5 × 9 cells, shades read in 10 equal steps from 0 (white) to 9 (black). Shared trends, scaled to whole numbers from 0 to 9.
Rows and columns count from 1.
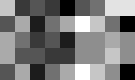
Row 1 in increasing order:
1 1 2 5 6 6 7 7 9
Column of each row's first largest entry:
5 9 5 4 9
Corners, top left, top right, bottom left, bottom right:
2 1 6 9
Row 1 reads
2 7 6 7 9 6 5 1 1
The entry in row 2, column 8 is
5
